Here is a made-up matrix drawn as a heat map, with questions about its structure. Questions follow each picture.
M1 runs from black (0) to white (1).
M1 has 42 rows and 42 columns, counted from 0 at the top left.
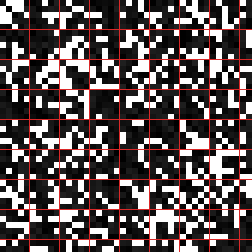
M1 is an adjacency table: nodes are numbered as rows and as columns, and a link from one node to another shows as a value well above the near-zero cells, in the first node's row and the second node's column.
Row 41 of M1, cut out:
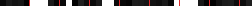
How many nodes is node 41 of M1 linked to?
10
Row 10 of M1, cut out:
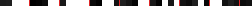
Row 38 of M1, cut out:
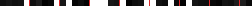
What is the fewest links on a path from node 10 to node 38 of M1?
2
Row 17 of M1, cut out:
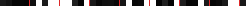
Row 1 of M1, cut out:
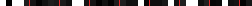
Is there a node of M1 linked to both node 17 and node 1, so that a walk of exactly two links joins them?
no
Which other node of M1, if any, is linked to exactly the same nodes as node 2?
node 23
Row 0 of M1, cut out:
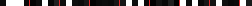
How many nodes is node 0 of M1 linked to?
11
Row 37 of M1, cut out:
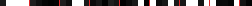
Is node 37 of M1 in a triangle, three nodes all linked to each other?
yes
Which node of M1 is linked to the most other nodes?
node 11
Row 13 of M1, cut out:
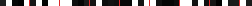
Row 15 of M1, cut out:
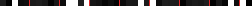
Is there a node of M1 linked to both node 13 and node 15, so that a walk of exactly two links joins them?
yes
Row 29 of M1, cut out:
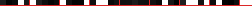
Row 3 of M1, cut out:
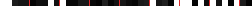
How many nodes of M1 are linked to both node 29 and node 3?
2
